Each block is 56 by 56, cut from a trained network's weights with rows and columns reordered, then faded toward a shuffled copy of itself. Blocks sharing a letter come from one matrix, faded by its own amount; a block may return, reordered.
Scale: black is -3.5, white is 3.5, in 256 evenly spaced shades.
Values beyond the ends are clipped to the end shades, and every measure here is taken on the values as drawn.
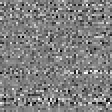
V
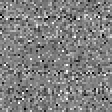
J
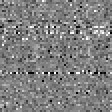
V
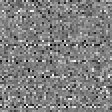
V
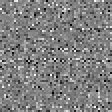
J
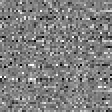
V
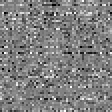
V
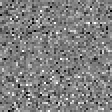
J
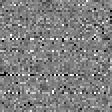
V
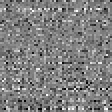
V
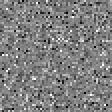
J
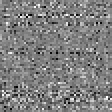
V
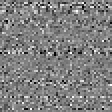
V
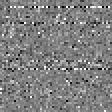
V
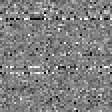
V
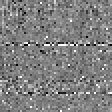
V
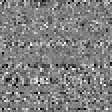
V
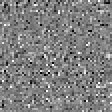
J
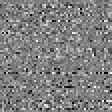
V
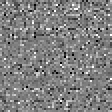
J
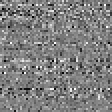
V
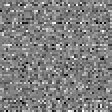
V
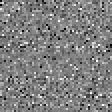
J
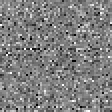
J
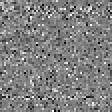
J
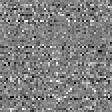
V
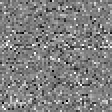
J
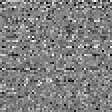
V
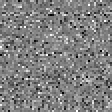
J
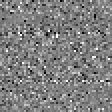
J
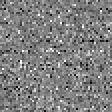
J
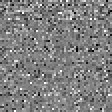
J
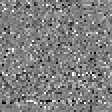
J
